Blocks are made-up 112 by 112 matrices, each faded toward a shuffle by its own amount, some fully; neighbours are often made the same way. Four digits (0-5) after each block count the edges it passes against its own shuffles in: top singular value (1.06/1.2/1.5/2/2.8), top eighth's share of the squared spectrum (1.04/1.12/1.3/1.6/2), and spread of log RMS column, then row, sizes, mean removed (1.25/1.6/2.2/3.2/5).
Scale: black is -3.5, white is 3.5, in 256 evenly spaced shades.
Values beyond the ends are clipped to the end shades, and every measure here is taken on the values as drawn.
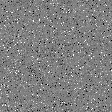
0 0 0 0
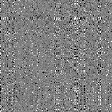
5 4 3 2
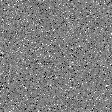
2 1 0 0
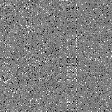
4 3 2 1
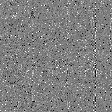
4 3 2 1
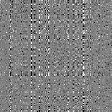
5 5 4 3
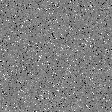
1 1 0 0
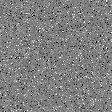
2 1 0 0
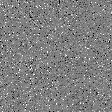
3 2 1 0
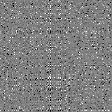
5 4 3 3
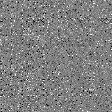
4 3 2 1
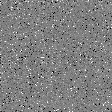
2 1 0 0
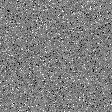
0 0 0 0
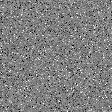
2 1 0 0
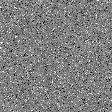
0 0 0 0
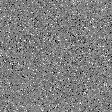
2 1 0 0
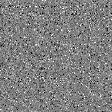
3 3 1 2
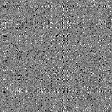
4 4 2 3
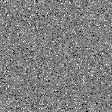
3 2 1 1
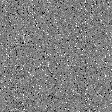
1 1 1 0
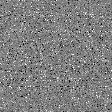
1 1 1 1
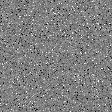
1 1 0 0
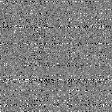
2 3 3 4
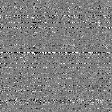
3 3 2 4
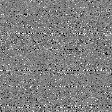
2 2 1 3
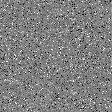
0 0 0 1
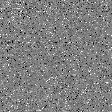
1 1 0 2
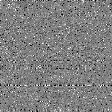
4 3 1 2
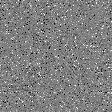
2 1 0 0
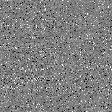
3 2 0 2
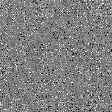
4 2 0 1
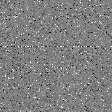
3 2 0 1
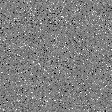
2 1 0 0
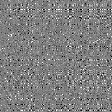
5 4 3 3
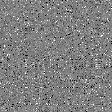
4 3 1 2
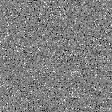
3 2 0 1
